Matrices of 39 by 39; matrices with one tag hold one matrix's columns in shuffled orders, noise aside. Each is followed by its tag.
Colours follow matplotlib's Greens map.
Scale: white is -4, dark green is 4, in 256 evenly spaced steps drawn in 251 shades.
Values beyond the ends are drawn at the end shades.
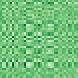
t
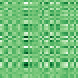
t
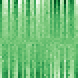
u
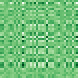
t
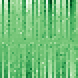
u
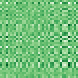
t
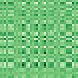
t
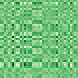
t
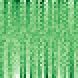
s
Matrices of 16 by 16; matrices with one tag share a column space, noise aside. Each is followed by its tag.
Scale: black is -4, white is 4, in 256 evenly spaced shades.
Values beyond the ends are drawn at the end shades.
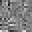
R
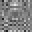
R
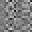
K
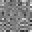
R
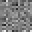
R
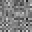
R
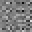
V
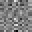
R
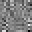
R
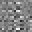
V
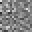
K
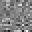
R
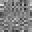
R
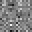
R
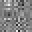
R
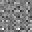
V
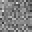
K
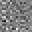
V
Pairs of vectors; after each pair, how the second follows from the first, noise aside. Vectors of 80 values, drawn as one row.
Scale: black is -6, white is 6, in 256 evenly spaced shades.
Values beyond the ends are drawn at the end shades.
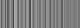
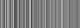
negated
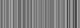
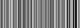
scaled up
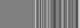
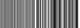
scaled up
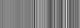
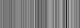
negated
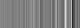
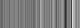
negated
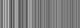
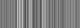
wrapped around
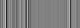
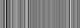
sign-scrambled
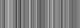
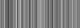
negated
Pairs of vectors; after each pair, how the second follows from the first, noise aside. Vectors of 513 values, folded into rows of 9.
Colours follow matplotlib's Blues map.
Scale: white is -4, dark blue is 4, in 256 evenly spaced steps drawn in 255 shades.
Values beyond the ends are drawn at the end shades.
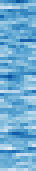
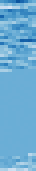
partly zeroed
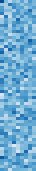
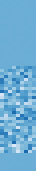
partly zeroed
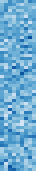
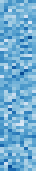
copied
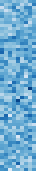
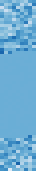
partly zeroed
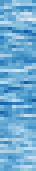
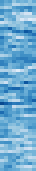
copied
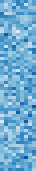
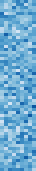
copied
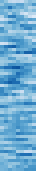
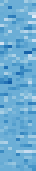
partly zeroed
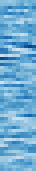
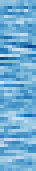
copied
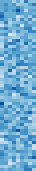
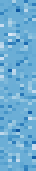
partly zeroed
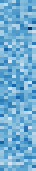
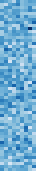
copied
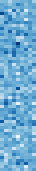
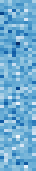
copied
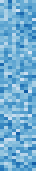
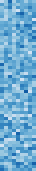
copied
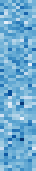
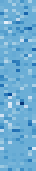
partly zeroed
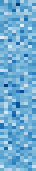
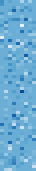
partly zeroed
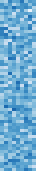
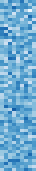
copied
